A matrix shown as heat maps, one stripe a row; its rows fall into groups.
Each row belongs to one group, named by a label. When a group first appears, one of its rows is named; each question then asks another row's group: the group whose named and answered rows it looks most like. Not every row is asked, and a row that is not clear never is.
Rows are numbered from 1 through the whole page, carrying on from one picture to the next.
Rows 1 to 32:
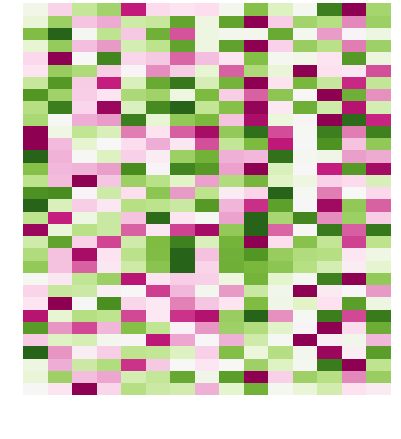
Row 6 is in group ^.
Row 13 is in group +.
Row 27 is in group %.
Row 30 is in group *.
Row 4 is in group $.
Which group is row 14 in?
+
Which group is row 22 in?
%
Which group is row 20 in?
$
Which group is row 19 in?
*
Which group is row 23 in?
*
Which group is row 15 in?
%
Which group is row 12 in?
*
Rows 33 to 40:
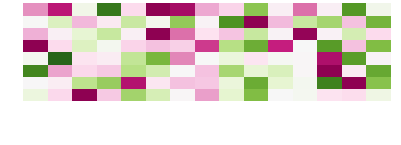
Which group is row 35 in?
^
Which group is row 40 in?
%
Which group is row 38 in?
%
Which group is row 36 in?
*
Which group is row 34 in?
$
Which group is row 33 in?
^
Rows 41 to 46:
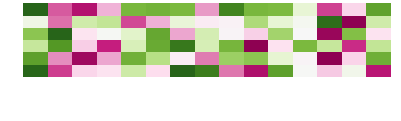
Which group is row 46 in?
+
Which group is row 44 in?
$
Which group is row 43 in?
+
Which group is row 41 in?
%
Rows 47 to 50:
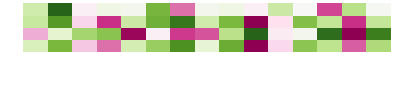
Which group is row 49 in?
*
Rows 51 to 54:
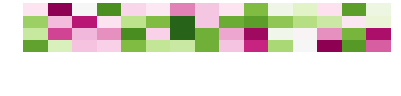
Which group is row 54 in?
+
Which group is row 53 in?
+
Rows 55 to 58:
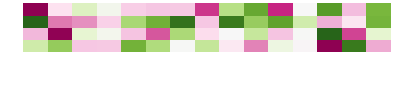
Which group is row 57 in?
*
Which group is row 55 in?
*
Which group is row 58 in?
+
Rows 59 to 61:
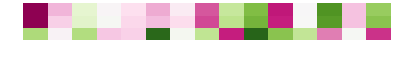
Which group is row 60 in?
*
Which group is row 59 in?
*
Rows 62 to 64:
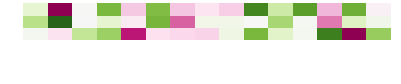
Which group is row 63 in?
+
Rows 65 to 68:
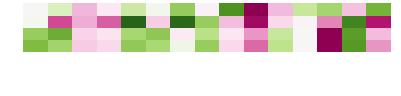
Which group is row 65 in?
$
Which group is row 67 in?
+
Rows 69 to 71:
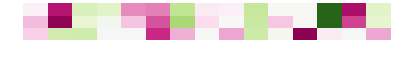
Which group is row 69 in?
*
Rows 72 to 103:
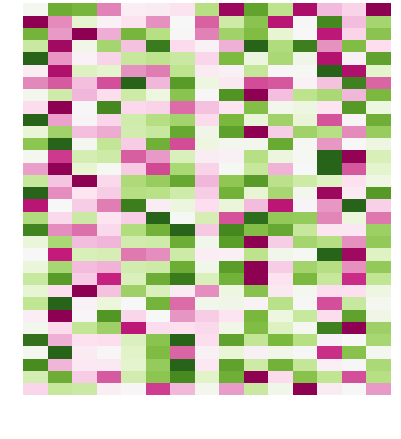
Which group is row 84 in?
*
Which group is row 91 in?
$
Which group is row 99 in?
%
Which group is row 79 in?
$
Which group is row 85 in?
*
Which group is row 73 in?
*
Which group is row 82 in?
$
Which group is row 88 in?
+
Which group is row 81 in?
%
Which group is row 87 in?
%
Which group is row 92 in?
*
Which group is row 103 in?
^
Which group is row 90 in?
%
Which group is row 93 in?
$
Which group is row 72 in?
^
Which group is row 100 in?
+
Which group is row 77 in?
*
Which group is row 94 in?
$
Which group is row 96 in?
+
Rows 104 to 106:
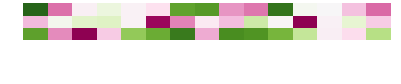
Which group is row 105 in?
^
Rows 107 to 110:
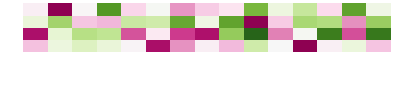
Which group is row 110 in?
^
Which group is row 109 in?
*
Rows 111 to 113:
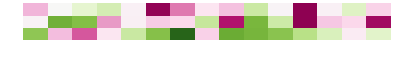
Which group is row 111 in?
^
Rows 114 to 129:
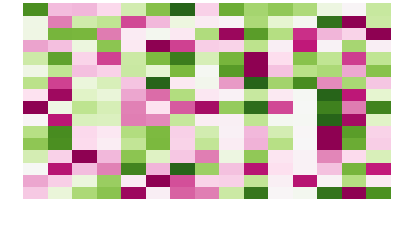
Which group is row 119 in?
$
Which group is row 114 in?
%
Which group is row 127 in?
+
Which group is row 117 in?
^
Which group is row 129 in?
*
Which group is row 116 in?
^
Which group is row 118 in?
$
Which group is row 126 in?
%
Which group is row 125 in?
+
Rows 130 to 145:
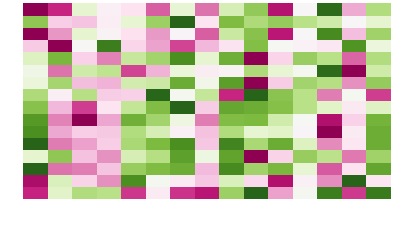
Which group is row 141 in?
%
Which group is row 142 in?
$
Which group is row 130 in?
*
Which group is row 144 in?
+
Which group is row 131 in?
%
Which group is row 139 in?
%
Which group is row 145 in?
*
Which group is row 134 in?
$
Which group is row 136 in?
$
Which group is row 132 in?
*
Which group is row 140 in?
%
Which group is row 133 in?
^
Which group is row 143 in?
%
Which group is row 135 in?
*
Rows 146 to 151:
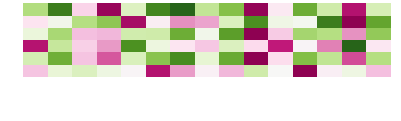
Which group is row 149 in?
+
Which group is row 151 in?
^
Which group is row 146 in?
$
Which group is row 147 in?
*
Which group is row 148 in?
$
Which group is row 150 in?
$
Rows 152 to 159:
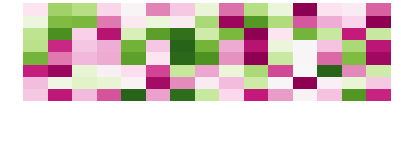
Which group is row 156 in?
+
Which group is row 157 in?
*
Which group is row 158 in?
^
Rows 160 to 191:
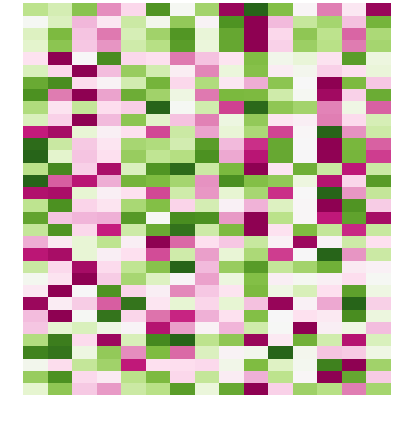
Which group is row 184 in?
+
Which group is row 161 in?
$
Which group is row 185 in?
^
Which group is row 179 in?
^
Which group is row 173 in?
$
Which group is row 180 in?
*
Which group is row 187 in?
$
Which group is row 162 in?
$
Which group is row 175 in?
*
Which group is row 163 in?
$
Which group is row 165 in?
%
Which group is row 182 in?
%
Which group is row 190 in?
+
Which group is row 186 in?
^
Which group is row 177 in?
+
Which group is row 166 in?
+
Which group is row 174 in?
%
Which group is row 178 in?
$
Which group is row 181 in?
%
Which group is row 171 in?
+
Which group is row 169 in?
%
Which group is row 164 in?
^
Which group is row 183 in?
^
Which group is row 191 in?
$
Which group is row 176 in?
+
